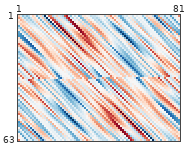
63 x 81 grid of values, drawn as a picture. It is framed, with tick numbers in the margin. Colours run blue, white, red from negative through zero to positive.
Grain: diagonal, down to the right. Average level on the scale: 50%. Symmetry: a half turn.
